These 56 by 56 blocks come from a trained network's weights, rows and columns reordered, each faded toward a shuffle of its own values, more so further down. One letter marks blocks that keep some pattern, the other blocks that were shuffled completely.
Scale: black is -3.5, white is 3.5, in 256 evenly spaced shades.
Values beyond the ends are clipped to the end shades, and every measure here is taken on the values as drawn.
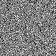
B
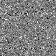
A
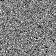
B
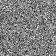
B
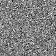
B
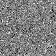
B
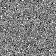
B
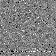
A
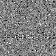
A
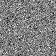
B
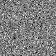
A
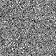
A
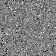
B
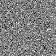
A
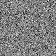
B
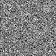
A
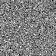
A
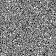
B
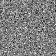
A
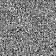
A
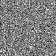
A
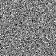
A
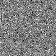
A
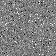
B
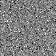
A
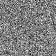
A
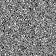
B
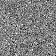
B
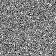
B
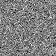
B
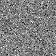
B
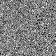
B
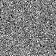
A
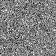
B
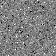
B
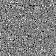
A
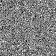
B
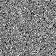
B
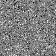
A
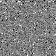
A
